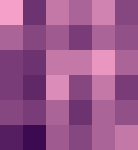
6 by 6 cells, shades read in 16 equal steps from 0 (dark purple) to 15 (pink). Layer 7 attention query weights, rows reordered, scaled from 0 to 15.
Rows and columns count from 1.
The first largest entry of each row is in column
1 1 5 3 3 6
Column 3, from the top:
11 8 11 13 9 8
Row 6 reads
2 0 8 6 9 11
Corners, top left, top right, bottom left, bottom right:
15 6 2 11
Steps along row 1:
down up down up down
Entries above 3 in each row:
6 6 6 5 6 4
